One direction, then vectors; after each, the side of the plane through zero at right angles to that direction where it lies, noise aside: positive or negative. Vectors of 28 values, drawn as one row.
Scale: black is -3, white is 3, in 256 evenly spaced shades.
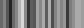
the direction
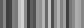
positive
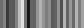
positive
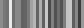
negative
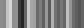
negative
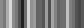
negative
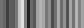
positive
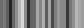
positive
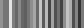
negative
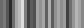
positive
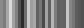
negative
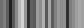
positive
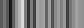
positive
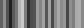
positive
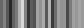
positive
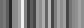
positive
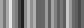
negative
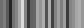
positive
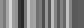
negative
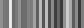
negative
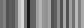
positive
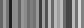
positive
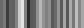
positive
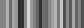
negative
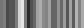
positive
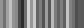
negative
